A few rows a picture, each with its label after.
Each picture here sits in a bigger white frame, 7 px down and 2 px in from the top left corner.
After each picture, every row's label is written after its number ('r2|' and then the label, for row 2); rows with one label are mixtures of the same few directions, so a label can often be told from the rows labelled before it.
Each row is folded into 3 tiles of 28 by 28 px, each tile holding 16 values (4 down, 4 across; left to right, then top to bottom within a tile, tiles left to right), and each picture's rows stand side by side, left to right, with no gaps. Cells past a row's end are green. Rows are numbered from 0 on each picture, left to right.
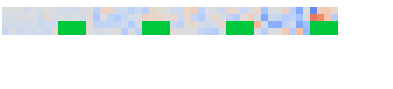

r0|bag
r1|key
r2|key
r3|key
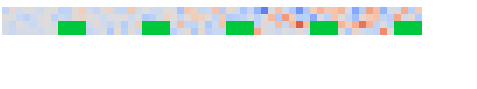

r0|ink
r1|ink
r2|ink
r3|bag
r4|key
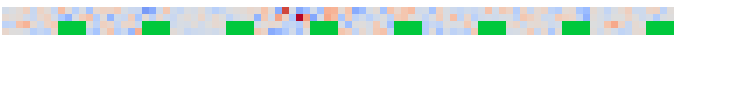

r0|key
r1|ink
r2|bag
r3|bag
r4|ink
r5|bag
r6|ink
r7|key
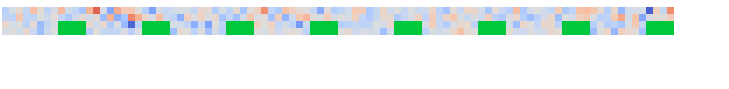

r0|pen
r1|bag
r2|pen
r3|bag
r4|key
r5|key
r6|ink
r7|pen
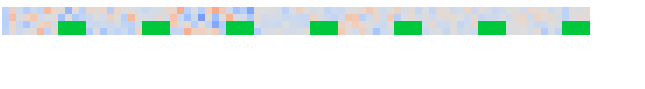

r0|key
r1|bag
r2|bag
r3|bag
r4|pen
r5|ink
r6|pen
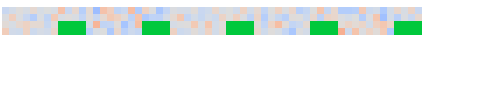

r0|pen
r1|ink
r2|pen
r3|key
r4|bag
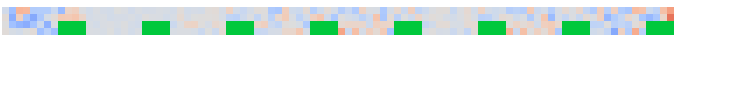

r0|key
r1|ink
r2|key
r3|key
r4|bag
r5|key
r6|bag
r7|ink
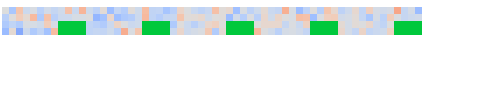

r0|bag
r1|pen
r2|key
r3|bag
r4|pen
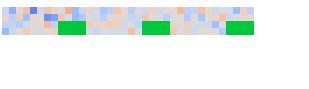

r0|bag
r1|key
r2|bag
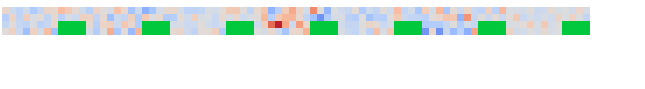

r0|ink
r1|ink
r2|ink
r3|key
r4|pen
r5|bag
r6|pen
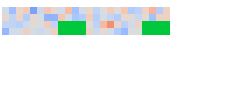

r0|bag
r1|key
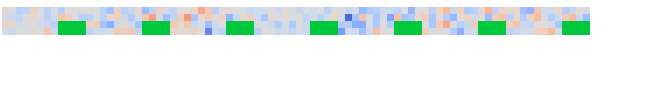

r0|key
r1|key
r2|pen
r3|pen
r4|pen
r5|key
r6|key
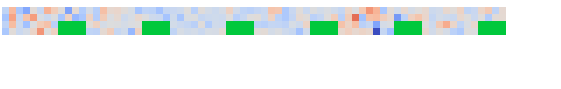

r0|key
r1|ink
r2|pen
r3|key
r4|pen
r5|key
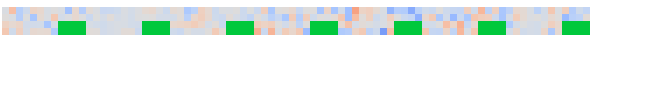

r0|bag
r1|ink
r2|key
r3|bag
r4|ink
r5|pen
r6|key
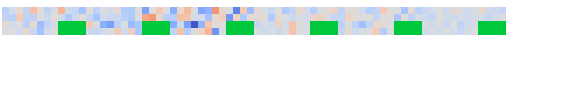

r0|pen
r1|key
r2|key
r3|pen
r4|key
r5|pen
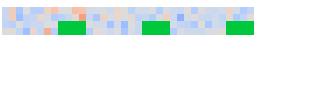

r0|ink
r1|pen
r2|pen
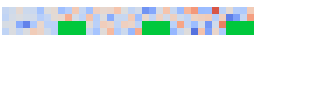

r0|key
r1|ink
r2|ink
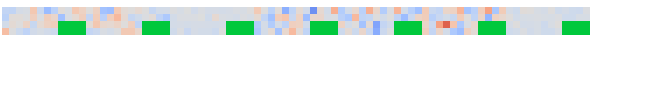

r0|bag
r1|key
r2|bag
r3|pen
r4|pen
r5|key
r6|ink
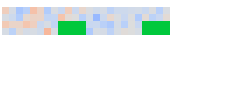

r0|key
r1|pen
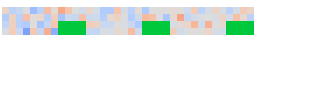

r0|ink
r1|key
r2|pen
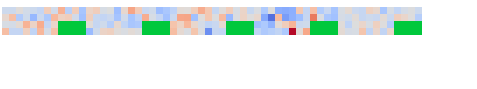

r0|pen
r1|bag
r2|pen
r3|pen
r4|ink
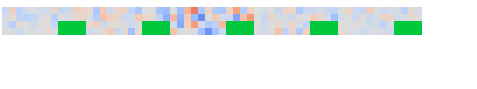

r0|ink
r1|ink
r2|key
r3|ink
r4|bag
